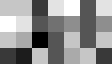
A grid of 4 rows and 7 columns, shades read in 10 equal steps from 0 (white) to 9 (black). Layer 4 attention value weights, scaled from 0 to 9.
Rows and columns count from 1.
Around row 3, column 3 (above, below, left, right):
6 2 3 6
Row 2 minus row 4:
-7 -7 4 -1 1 4 -3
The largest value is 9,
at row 3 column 3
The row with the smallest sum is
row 1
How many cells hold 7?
3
